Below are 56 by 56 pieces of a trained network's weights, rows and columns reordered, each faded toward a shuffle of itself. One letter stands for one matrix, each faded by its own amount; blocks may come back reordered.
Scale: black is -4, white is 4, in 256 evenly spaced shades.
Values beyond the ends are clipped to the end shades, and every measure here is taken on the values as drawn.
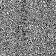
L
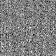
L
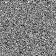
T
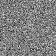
T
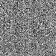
L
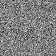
T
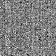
L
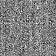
L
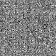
L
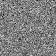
T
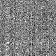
L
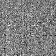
L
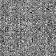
L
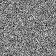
T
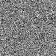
T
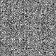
L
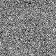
T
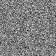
T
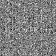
L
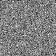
T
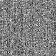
L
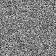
T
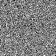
T
